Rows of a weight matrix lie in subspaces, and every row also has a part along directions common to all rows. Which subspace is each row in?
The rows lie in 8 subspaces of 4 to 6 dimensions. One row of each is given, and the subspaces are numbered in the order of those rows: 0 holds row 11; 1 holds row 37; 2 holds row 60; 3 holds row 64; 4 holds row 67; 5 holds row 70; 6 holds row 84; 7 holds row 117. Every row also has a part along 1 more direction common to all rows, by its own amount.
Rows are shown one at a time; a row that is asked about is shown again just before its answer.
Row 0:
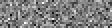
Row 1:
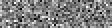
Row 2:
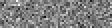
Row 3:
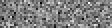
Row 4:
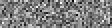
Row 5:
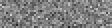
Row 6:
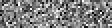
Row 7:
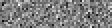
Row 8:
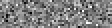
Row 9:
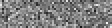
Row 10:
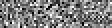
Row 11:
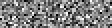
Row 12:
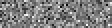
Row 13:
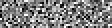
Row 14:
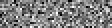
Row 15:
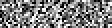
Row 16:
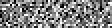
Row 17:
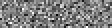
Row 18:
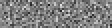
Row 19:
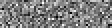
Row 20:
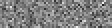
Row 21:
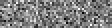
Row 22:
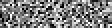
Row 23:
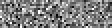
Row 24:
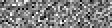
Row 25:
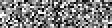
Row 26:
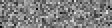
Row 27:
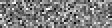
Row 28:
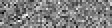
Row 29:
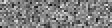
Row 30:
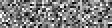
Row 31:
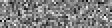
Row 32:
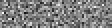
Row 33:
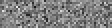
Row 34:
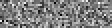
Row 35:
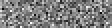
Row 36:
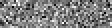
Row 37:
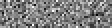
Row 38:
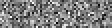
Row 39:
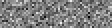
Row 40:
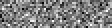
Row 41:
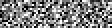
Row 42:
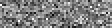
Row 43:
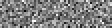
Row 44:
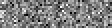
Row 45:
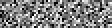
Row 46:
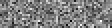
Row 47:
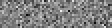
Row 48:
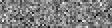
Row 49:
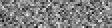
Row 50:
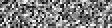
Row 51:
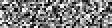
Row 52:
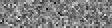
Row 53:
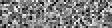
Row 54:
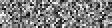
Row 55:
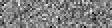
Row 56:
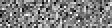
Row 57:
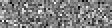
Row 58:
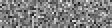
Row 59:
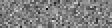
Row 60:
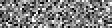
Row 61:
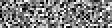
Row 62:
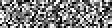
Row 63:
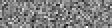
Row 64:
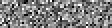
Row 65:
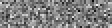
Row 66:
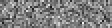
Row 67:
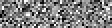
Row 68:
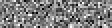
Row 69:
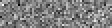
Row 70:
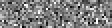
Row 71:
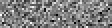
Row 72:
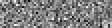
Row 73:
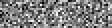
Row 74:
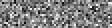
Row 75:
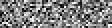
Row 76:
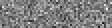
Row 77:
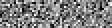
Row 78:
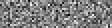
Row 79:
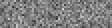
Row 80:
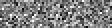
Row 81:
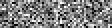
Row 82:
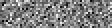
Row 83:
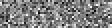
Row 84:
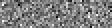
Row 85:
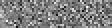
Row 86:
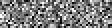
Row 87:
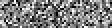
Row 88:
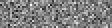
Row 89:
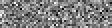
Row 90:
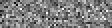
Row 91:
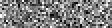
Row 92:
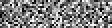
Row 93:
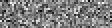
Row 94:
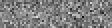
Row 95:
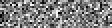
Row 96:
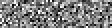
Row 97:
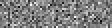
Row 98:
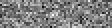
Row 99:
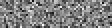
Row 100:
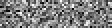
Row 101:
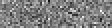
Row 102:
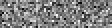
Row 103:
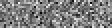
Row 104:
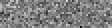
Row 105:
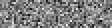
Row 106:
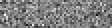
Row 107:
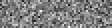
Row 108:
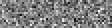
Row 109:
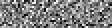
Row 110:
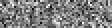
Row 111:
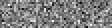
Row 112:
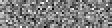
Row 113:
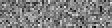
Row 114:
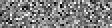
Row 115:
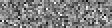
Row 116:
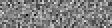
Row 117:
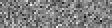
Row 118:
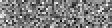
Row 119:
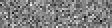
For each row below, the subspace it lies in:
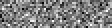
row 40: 1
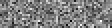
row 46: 7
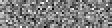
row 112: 2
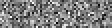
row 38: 0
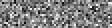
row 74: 3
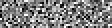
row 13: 0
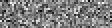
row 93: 5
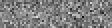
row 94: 4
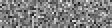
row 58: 2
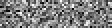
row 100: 2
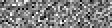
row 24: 6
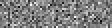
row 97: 7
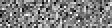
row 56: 4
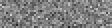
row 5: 2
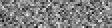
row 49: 4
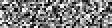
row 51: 1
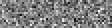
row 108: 2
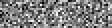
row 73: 0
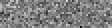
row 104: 3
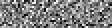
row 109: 1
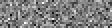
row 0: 5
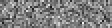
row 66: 4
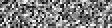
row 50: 3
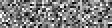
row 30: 1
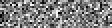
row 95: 0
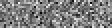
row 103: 4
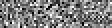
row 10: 7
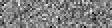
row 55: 6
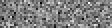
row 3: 0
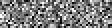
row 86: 3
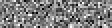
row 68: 7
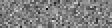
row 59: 5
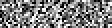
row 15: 7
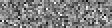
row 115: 5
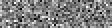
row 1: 3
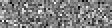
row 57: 5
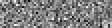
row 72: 7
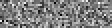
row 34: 5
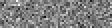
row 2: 6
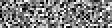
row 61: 0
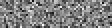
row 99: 1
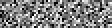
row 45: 2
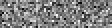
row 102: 1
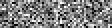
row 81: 7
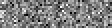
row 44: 5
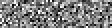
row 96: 3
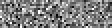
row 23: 7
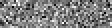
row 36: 6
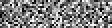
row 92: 5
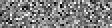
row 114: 7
